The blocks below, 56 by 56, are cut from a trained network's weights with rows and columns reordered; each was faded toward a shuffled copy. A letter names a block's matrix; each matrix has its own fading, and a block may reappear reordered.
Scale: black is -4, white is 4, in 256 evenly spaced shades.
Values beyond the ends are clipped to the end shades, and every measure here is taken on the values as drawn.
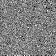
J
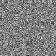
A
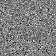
J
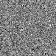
J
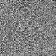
A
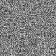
A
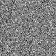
J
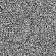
A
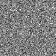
J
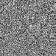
A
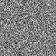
A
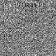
A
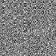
A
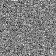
J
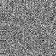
A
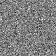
J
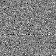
J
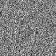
A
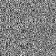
A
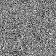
J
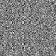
A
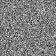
J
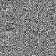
A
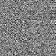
A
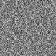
A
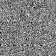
J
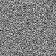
A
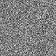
A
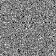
J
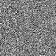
A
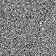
J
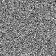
J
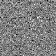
J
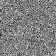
J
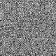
A
